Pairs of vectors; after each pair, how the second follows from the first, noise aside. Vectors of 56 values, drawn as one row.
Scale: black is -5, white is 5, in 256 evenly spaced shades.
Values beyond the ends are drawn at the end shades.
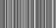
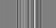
partly zeroed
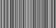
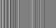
partly zeroed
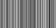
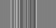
partly zeroed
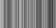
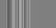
partly zeroed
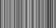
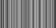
wrapped around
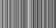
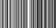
scaled up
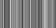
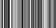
scaled up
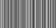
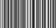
scaled up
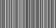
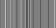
partly zeroed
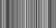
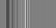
partly zeroed
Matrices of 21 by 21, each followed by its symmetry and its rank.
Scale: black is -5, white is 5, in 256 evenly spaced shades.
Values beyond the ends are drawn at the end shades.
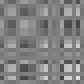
symmetric, rank one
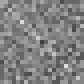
symmetric, full rank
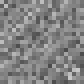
symmetric, full rank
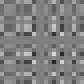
symmetric, rank one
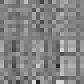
neither, rank three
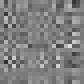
neither, rank three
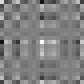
symmetric, rank one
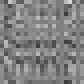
neither, rank three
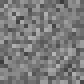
symmetric, full rank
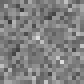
symmetric, full rank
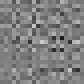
neither, rank three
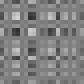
symmetric, rank one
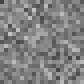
symmetric, full rank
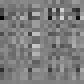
neither, rank three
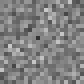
symmetric, full rank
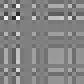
symmetric, rank one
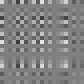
symmetric, rank one
